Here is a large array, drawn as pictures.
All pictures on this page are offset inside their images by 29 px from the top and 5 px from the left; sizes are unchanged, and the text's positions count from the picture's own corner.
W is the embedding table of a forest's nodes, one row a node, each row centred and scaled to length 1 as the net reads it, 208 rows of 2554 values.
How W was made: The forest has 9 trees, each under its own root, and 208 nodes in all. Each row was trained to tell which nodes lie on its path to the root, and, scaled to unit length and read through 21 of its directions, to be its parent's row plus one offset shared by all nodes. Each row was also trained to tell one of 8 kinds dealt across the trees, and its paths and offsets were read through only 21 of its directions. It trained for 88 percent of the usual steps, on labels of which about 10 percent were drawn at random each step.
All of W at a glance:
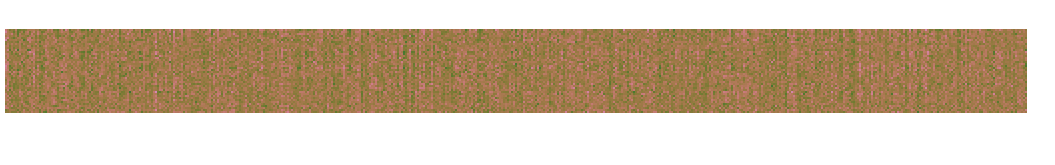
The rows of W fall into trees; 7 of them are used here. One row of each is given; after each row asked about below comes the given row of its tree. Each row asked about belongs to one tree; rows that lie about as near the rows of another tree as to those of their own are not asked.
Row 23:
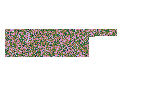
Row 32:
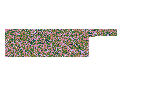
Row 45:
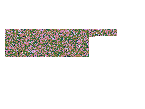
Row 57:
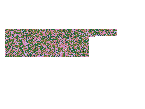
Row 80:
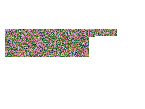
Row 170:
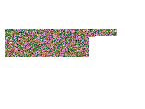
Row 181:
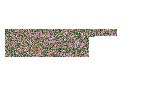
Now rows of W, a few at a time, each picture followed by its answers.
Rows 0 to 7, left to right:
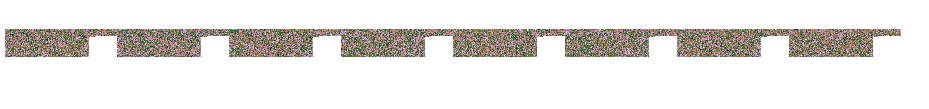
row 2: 32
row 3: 23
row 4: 80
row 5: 23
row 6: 32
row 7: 170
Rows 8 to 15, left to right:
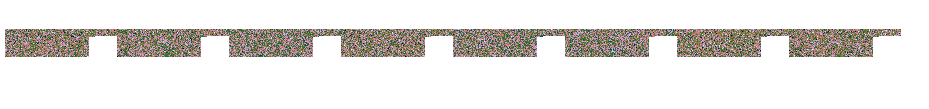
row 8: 32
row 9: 32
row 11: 170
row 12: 32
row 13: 23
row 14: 170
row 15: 80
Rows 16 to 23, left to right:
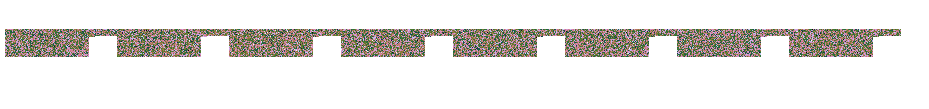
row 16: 32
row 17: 181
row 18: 32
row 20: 23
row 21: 32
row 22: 181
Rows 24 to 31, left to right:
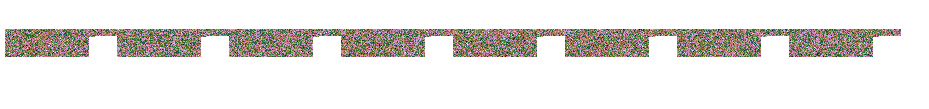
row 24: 23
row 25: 32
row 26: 32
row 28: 170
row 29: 181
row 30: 181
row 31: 23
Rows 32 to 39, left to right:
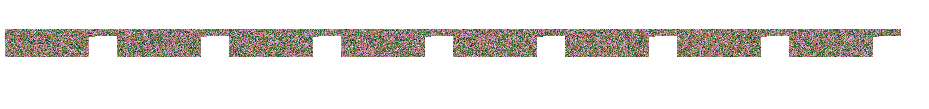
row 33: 57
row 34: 181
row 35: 45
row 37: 80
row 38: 80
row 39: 23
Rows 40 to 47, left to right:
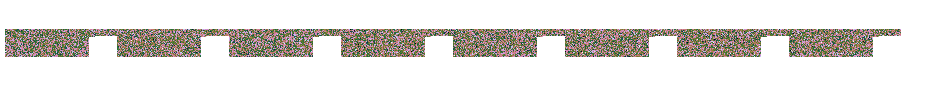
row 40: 32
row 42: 23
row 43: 23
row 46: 32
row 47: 181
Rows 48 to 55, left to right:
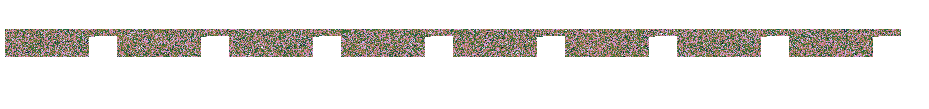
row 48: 57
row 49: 23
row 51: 32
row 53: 80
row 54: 181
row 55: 181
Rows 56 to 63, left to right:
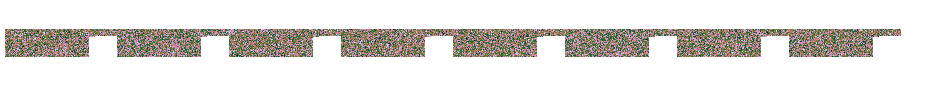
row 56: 57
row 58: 80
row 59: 181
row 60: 32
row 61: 57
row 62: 181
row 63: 57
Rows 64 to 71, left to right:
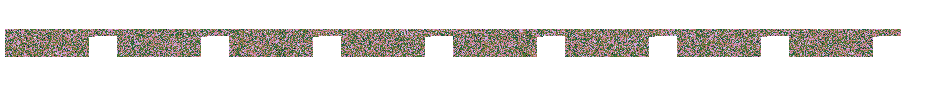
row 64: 57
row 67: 45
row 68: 80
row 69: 23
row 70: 23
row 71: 181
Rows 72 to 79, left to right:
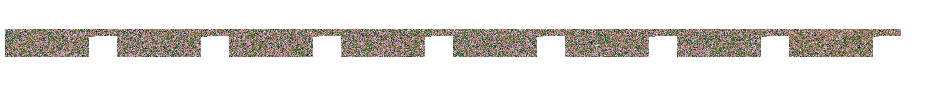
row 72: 181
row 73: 32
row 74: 181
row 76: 181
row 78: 45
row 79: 170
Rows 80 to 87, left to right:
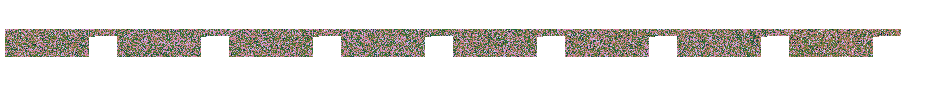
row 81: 23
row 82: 80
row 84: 57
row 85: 32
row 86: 80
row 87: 23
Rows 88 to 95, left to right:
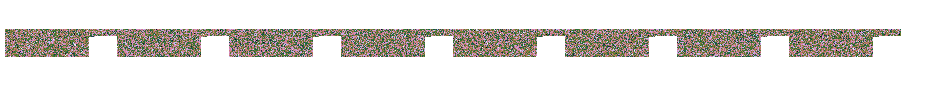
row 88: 32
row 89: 80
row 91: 23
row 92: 32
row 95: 32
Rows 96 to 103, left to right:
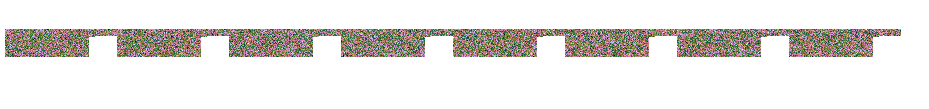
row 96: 80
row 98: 181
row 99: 181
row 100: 32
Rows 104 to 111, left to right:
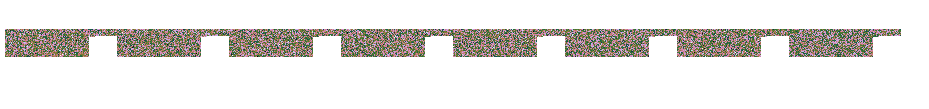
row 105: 45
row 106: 80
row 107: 23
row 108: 80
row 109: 181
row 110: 181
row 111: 32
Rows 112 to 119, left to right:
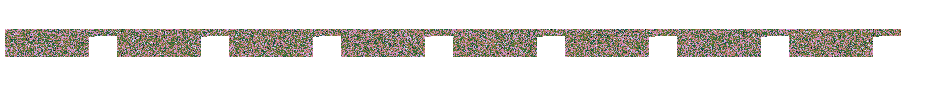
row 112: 32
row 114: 32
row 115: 181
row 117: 32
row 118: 57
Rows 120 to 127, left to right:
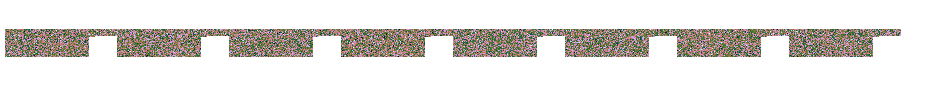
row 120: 23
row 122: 181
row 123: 57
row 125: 181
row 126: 80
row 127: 23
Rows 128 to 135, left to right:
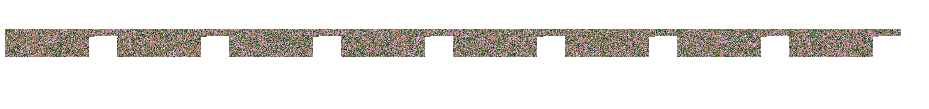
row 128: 170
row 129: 23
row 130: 80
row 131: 23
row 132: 23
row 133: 181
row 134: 181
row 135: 181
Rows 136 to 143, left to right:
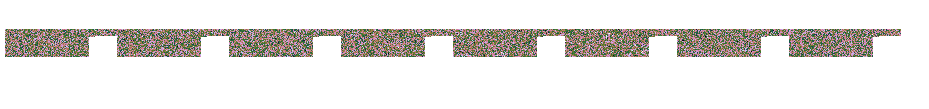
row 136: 23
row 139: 23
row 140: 80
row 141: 32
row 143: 23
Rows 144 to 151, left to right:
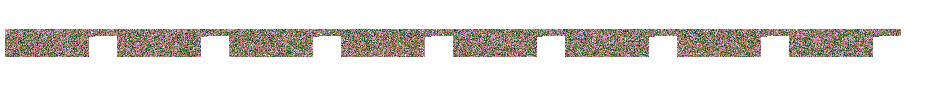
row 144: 23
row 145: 170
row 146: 32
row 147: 32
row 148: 23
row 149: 23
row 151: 23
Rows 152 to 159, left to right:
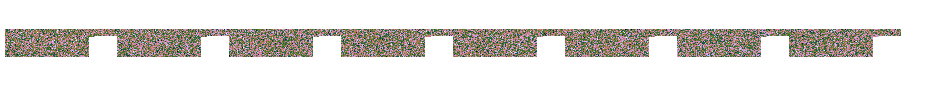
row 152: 23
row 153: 80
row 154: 45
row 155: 181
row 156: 181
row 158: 32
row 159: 181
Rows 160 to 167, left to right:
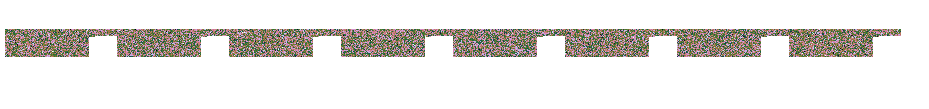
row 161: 80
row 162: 23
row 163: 45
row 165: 181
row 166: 32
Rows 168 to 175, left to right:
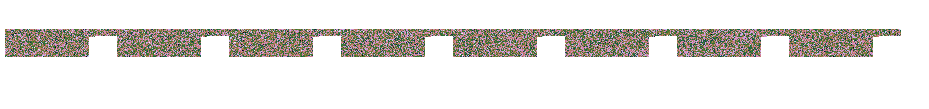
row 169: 57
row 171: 45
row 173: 32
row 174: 181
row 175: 181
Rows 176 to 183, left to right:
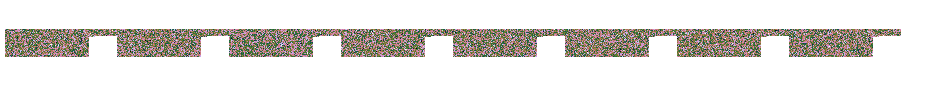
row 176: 181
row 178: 23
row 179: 32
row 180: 32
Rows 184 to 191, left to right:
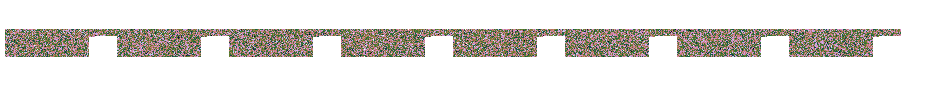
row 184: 45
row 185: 80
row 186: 23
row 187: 80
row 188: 170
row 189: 181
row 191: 170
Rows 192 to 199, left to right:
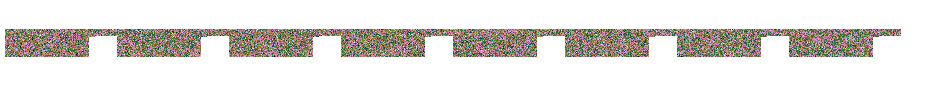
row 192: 170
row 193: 32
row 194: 32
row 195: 57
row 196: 45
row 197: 23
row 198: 23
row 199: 23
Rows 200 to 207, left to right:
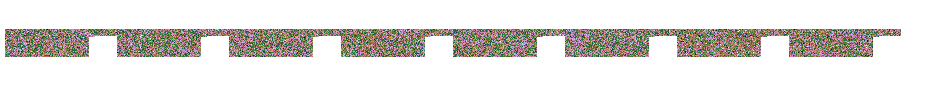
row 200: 181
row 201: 32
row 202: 181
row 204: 57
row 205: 181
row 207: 45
